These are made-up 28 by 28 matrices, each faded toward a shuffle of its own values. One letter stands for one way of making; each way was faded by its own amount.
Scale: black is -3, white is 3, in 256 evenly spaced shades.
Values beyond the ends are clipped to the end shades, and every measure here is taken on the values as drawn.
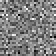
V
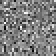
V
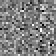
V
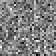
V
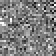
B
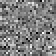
V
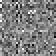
V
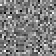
V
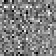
V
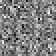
B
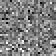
V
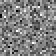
B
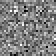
V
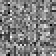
V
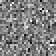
B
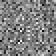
V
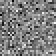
B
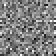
V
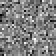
B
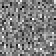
B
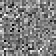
B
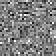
V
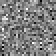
B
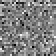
B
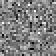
B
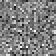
B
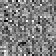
V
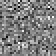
V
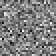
B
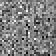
B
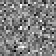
V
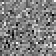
B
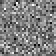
B
